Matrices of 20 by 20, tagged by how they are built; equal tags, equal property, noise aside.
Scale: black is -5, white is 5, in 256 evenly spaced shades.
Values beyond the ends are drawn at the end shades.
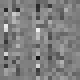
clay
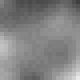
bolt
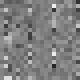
clay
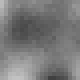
bolt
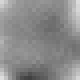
bolt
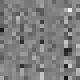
clay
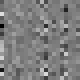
clay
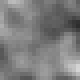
bolt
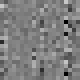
clay
